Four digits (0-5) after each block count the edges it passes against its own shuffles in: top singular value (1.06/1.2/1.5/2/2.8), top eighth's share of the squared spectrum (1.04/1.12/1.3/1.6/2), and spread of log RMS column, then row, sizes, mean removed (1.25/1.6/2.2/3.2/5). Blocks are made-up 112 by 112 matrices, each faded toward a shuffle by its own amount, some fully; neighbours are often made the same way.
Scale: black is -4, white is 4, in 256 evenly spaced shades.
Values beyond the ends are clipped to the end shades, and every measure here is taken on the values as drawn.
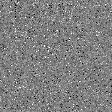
1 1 1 1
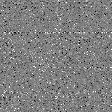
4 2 1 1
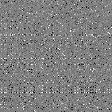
4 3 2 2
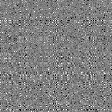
5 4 3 3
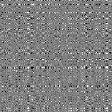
5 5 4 4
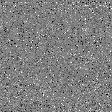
3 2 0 1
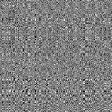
5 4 3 3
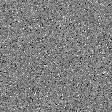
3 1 0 0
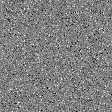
1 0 0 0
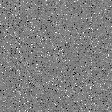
3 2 1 0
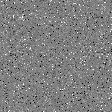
3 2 0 0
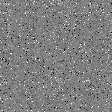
3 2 1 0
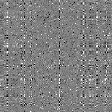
5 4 3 3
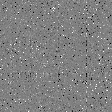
3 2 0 0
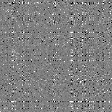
5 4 3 3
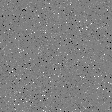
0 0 0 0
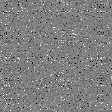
4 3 1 1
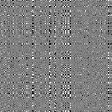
5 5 4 4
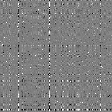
5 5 3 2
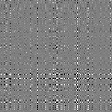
5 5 4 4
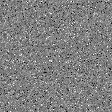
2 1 0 0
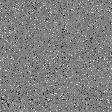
1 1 0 1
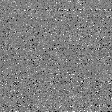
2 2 1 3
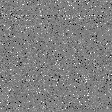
1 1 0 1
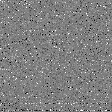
2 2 1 2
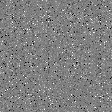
3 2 1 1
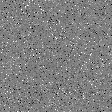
2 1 0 0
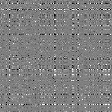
5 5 3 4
